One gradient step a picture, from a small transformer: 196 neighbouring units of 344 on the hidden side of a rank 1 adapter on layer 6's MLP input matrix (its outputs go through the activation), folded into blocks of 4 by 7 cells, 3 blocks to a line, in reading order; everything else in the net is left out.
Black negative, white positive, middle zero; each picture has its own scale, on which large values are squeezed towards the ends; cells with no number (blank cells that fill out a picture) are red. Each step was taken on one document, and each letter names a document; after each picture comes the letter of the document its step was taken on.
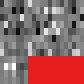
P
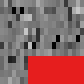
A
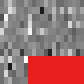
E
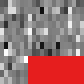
E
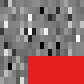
E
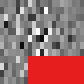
P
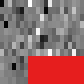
P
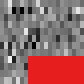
A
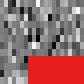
A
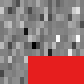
A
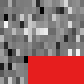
E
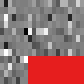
E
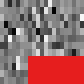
P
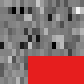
A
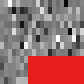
A
